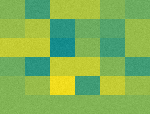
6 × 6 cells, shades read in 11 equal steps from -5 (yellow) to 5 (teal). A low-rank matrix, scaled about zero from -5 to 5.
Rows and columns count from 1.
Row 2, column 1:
-1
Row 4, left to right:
1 4 -3 -3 0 3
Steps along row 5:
down down up down up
